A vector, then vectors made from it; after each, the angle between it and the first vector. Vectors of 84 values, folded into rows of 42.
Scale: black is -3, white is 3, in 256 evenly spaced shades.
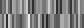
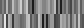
nearly parallel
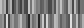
nearly opposite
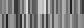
partly aligned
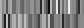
partly opposed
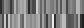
partly aligned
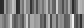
orthogonal
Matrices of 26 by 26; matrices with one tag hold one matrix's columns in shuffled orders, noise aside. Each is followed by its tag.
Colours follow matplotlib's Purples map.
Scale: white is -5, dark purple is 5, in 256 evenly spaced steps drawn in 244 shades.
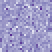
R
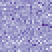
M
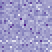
M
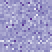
M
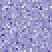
R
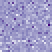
M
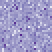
R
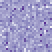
R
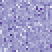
R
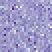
R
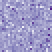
R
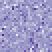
R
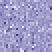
R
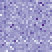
M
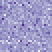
M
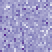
R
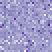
M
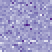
M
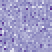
R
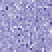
R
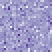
R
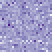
M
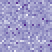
M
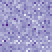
M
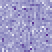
R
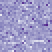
M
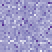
M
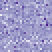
M
